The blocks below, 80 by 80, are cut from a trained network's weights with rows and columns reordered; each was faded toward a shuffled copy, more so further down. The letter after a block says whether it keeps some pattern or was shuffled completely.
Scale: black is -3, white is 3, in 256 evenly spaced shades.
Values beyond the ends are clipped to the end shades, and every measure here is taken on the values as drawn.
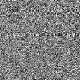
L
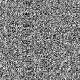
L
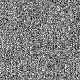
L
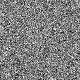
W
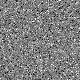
W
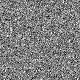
W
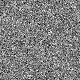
W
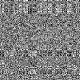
L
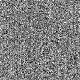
L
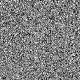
L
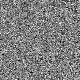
W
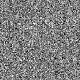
L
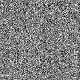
L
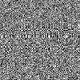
L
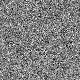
W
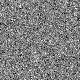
W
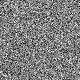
W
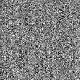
L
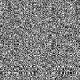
L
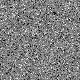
W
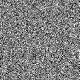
L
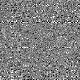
L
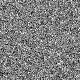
W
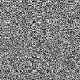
L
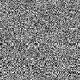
L
